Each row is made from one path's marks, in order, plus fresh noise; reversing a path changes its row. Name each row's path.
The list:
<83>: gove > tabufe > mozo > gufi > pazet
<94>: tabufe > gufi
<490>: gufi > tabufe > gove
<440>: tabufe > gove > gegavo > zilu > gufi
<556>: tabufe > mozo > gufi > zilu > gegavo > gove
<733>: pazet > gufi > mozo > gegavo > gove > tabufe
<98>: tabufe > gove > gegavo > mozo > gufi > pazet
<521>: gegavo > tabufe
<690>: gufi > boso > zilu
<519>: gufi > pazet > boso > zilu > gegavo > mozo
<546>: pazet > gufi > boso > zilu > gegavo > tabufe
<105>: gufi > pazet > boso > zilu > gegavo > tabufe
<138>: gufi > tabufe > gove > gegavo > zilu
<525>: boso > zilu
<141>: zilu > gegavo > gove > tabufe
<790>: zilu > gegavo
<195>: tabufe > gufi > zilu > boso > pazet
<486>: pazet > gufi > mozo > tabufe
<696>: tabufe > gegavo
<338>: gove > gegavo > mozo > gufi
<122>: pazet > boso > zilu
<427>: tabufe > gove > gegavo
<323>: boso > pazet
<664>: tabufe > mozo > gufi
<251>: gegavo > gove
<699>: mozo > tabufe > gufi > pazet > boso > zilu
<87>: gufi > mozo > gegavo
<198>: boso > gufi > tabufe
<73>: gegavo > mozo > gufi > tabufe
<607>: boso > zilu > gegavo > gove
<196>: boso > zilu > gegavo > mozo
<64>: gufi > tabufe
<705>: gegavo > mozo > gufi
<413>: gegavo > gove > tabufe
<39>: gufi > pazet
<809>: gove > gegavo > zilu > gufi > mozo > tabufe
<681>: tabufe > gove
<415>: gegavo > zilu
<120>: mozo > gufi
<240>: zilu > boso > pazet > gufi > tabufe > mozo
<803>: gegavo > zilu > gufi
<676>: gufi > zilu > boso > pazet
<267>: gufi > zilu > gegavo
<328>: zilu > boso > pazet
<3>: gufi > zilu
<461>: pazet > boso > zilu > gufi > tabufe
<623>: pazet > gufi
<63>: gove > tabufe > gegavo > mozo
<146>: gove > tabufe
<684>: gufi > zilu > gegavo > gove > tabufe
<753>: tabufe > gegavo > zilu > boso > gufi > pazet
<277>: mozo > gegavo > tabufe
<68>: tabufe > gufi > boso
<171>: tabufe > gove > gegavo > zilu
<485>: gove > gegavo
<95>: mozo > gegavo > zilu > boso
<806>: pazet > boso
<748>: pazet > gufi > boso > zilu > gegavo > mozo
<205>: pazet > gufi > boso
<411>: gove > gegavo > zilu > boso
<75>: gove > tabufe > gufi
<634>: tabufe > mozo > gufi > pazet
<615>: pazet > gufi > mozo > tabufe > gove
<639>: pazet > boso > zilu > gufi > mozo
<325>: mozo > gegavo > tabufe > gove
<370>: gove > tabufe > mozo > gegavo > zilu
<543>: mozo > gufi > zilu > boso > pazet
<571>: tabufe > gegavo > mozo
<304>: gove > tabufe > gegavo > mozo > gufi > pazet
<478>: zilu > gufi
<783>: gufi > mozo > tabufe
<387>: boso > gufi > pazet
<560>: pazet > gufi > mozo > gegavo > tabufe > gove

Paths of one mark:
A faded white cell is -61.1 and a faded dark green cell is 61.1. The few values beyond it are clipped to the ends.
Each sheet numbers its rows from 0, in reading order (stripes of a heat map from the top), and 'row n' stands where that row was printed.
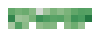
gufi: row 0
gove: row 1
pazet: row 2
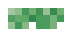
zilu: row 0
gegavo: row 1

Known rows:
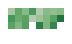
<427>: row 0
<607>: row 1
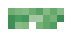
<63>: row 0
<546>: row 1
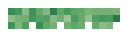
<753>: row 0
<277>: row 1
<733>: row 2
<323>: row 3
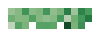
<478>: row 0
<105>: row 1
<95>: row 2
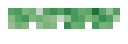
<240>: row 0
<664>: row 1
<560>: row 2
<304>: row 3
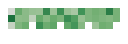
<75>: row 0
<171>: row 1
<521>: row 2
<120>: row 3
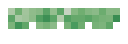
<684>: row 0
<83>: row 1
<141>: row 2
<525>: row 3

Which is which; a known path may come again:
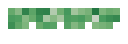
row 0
<277>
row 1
<138>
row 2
<485>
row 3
<639>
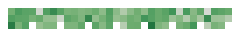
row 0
<325>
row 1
<664>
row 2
<525>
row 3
<338>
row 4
<461>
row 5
<571>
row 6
<440>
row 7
<94>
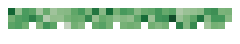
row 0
<790>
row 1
<684>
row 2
<623>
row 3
<705>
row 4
<676>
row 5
<122>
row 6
<607>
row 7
<240>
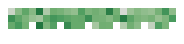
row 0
<413>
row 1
<196>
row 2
<251>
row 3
<120>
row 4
<146>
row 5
<478>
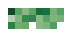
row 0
<519>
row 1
<699>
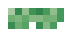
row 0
<171>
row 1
<753>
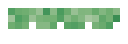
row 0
<733>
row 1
<195>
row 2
<809>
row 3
<546>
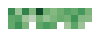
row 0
<73>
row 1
<267>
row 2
<486>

